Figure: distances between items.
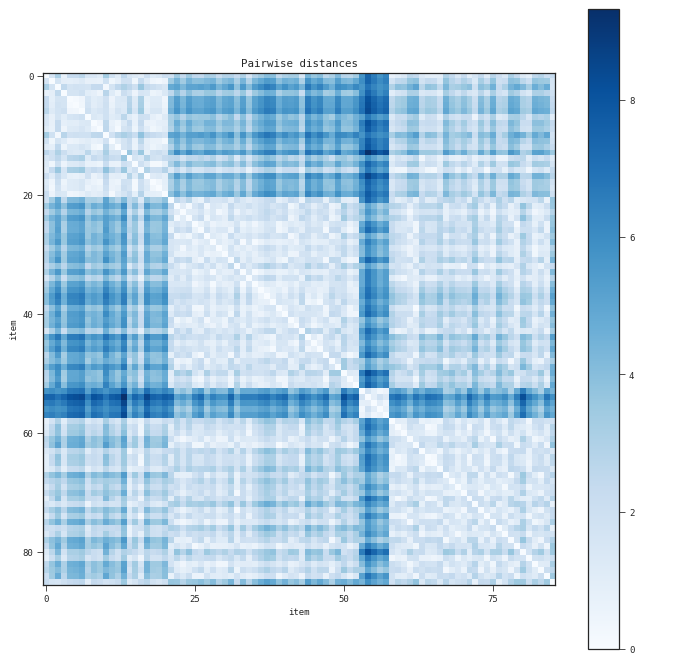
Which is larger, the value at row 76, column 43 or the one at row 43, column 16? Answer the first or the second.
the first
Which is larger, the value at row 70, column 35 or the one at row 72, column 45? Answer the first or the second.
the second
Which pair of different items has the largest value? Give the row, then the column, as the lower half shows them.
54, 13
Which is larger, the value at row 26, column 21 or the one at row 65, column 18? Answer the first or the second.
the second
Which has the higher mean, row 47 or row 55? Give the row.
55
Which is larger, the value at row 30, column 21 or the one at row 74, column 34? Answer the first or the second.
the first
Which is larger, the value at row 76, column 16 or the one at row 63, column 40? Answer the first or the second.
the second
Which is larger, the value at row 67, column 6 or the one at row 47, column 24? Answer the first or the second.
the first
